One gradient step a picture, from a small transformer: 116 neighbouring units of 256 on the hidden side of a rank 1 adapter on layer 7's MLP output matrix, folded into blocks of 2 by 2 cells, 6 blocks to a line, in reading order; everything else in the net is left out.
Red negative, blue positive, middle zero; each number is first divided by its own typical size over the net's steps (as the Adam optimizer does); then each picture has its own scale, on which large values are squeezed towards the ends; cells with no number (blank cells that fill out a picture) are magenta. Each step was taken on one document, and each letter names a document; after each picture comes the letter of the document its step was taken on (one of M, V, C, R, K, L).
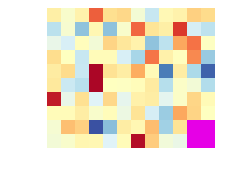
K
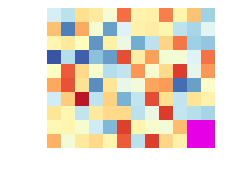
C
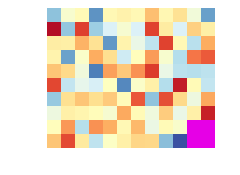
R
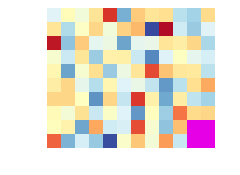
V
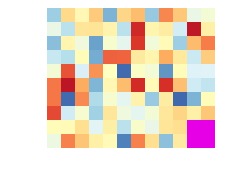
C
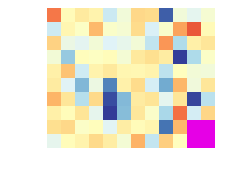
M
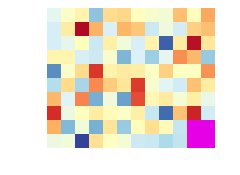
R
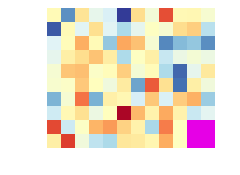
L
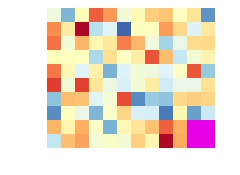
R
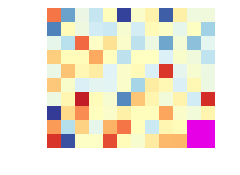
L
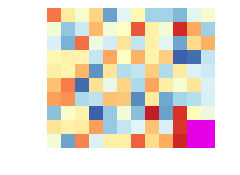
M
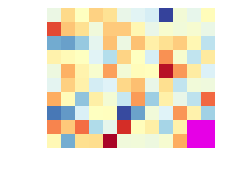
L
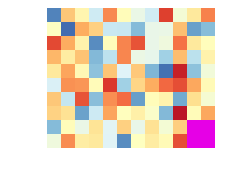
C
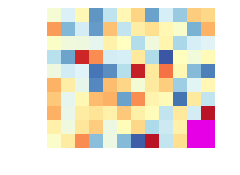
C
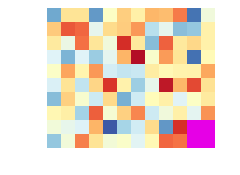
M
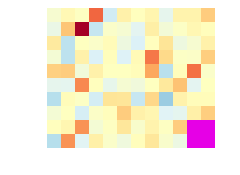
R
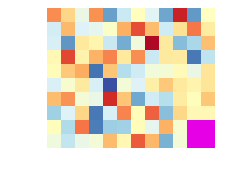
M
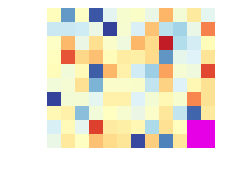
K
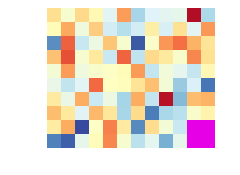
V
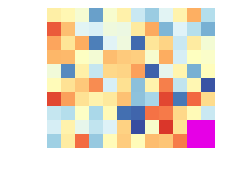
V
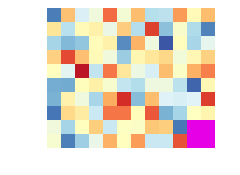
M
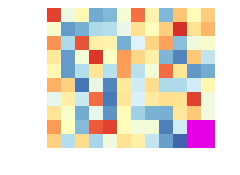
M
